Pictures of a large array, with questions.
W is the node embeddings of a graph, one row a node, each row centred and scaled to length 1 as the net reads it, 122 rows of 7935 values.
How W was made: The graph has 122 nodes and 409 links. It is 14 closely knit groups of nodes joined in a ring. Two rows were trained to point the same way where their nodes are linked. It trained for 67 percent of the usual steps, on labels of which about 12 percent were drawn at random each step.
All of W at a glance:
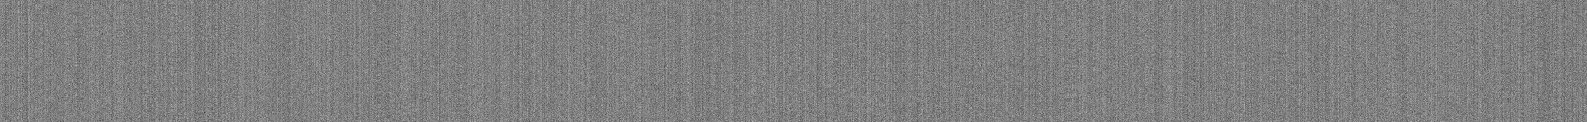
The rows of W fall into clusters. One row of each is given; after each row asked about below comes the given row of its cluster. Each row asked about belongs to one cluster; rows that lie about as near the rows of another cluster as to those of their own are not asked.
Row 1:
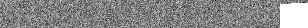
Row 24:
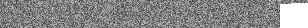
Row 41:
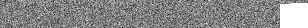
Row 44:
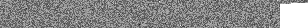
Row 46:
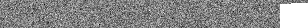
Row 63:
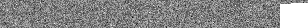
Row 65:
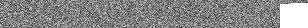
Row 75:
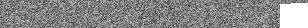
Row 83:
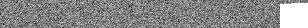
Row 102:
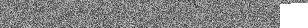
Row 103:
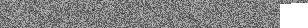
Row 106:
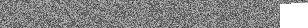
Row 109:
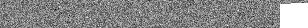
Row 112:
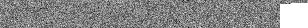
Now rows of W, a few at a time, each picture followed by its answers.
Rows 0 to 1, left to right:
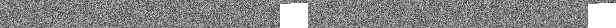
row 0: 112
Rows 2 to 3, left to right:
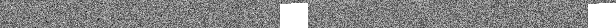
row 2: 24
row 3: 1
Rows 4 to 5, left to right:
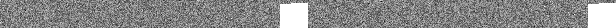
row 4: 103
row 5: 102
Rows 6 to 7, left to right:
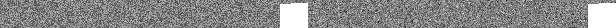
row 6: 102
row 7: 109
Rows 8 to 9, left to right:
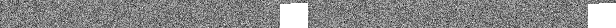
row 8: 102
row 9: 46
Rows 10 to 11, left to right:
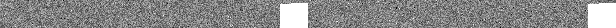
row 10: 109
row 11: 46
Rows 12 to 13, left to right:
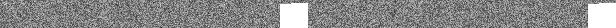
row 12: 24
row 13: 106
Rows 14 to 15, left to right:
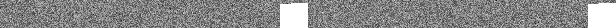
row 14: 24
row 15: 63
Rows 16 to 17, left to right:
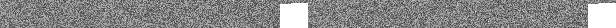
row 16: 83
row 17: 109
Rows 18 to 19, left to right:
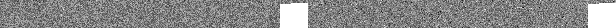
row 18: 75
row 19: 65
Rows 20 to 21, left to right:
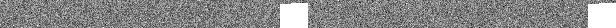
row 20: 1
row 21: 83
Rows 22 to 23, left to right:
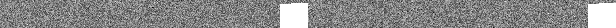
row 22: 83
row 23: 41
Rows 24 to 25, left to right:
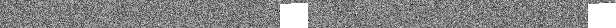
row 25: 75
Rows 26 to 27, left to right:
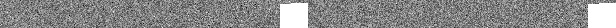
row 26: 109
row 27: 103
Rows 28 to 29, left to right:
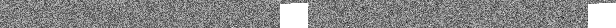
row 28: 112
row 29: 75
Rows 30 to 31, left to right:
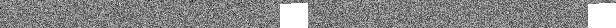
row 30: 24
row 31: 24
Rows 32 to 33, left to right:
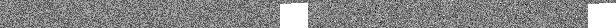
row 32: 44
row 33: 83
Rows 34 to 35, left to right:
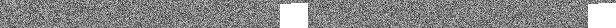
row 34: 103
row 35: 63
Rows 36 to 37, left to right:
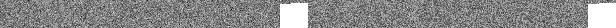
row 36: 106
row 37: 24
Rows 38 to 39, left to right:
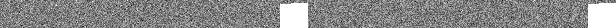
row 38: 65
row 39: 1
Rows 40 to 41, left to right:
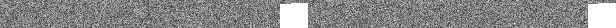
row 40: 112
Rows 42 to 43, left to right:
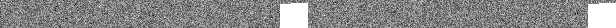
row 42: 75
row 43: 103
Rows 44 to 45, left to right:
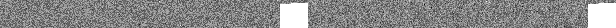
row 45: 1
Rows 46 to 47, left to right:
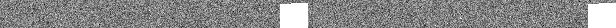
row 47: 109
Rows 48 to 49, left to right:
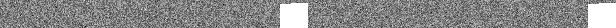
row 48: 1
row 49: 75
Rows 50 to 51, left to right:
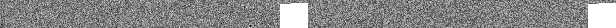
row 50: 109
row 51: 41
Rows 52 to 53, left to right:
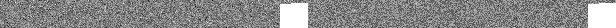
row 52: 102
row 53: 44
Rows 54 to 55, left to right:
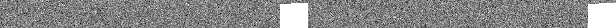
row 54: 46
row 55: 109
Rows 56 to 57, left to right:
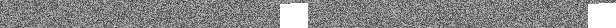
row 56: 102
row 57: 44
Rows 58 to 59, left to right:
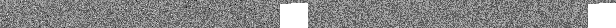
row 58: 1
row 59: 1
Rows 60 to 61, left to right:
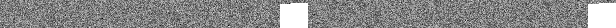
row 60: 75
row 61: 102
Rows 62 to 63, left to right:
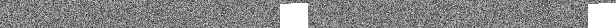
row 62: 41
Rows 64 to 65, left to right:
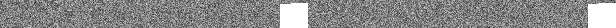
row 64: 102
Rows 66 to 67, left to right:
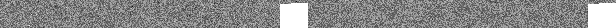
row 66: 65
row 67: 106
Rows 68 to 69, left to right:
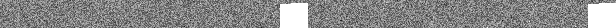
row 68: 1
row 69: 65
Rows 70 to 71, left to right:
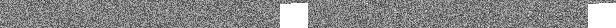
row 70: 44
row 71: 41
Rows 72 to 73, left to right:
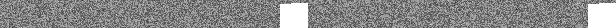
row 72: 83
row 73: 24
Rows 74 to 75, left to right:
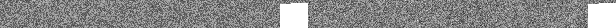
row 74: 106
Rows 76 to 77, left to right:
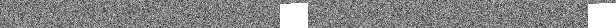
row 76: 63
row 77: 112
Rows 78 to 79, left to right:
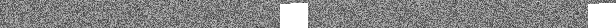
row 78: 63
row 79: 46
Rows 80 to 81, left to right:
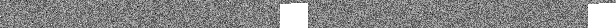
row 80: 75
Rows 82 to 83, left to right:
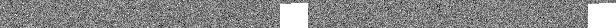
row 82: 106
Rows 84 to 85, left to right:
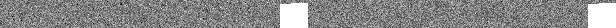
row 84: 63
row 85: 65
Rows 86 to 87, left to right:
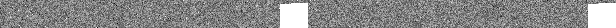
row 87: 65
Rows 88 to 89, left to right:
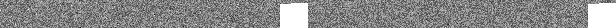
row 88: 24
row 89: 24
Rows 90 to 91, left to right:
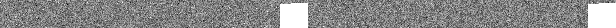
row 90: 102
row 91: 75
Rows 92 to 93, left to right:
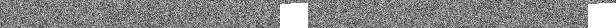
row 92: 1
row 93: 109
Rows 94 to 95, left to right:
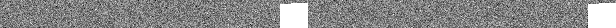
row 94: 65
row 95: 65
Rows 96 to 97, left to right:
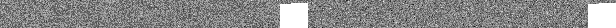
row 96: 103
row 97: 112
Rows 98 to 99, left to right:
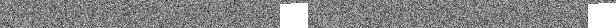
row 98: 63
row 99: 63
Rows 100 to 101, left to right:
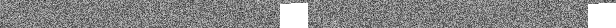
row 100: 109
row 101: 63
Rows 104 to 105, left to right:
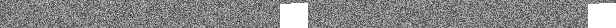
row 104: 106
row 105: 46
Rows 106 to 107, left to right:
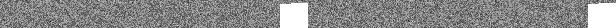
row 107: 75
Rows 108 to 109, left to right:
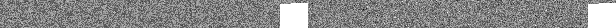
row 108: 102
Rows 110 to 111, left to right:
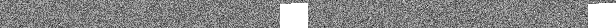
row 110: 106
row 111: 41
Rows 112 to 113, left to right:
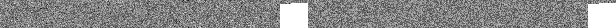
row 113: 103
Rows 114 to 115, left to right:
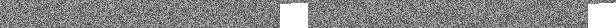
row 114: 83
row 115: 44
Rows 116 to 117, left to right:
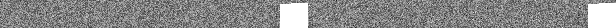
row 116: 75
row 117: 109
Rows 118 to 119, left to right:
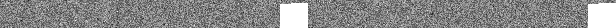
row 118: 24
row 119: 102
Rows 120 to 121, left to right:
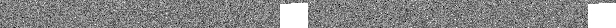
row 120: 1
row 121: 46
